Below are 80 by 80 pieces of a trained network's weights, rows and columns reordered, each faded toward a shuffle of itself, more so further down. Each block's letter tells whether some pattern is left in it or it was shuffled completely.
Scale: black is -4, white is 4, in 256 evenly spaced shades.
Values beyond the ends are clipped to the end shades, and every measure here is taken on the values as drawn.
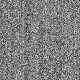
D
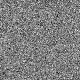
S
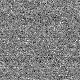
D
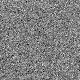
S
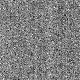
D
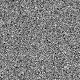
S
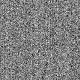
D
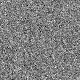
S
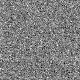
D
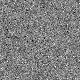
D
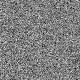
S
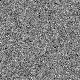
S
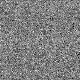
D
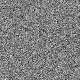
S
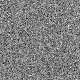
S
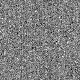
D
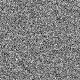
D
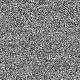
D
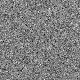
S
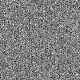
D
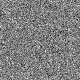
S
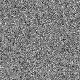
D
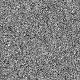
D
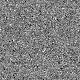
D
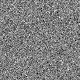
S
